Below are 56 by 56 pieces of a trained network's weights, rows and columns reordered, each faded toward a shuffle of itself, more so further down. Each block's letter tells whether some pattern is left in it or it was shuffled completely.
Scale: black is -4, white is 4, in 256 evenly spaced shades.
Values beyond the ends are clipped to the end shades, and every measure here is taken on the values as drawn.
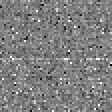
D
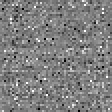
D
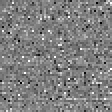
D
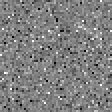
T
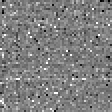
D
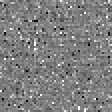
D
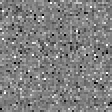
D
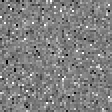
T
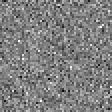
D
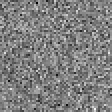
T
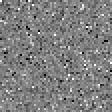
T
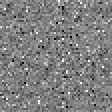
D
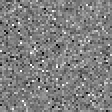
T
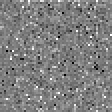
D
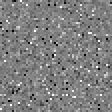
T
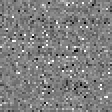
D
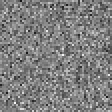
T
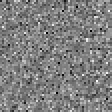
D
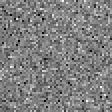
T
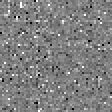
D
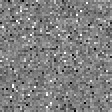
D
